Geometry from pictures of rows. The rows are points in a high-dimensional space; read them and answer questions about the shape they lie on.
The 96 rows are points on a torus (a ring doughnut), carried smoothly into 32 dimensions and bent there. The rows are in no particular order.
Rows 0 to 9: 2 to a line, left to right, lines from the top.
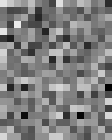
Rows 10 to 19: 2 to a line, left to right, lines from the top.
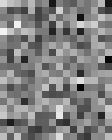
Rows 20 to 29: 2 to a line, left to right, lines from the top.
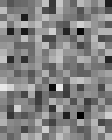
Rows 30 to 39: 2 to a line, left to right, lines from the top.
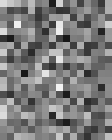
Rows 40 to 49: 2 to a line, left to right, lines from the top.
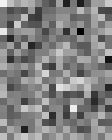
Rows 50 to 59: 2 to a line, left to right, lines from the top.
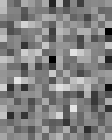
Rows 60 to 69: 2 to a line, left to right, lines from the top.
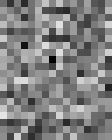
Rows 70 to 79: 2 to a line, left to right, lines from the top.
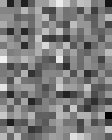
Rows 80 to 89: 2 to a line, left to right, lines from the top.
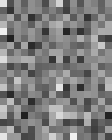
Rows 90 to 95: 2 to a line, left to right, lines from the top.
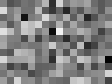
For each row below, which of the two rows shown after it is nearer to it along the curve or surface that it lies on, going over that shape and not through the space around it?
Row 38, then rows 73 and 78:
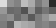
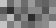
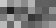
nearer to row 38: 78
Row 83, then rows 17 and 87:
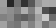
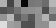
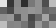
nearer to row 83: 87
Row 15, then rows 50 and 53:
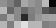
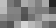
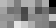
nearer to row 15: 53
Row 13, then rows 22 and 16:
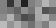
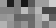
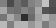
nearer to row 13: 16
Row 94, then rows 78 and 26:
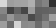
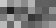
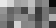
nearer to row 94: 78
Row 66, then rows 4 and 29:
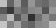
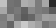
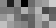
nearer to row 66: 29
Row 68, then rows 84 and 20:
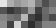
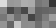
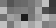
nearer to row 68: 84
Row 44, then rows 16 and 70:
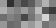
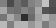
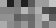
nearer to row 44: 70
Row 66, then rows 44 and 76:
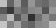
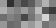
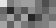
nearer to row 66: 76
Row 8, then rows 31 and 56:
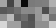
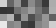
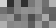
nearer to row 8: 31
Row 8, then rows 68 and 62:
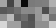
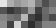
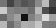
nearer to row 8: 62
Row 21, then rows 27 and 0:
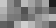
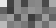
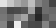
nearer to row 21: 0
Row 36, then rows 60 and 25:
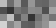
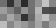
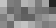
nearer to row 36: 60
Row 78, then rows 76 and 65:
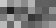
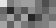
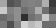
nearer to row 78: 76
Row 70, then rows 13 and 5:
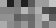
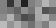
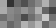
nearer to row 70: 5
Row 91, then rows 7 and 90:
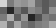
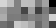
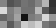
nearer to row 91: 7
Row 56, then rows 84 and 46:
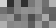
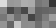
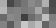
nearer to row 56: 46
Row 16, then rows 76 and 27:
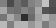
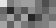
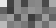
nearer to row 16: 27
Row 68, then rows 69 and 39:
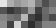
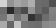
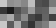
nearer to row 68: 39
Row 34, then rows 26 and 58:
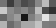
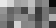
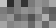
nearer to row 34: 58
